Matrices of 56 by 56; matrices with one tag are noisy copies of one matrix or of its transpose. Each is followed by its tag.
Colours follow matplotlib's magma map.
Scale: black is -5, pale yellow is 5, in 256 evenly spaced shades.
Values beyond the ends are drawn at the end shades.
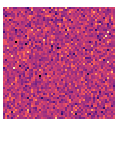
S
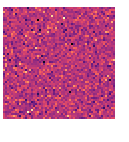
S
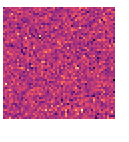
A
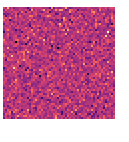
S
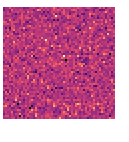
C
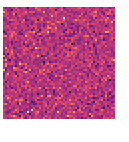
S
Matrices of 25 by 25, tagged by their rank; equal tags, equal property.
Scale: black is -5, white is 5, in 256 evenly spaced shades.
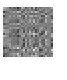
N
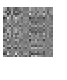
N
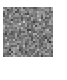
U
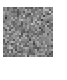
U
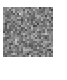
U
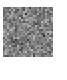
U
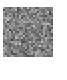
U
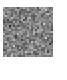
U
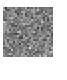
U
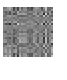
N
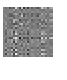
N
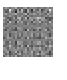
N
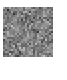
U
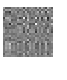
N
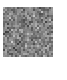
U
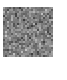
U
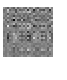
N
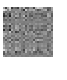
N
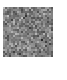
U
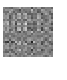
N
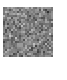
U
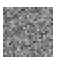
U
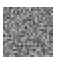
U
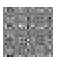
N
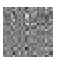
N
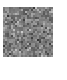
U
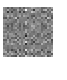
N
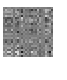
N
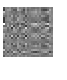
N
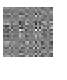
N
